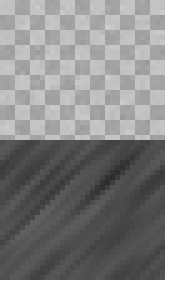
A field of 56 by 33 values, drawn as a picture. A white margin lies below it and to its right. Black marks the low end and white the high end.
It is made of 2 by 1 panels. Panel 1,1: high, checkered. Panel 2,1: low, slanting up to the right, faint in contrast.
